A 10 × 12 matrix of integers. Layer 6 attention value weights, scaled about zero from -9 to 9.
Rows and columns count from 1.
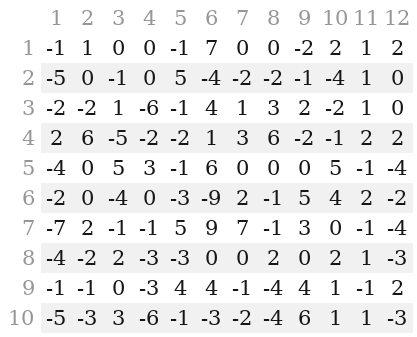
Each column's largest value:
2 6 5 3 5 9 7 6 6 5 2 2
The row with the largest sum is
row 7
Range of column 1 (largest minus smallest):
9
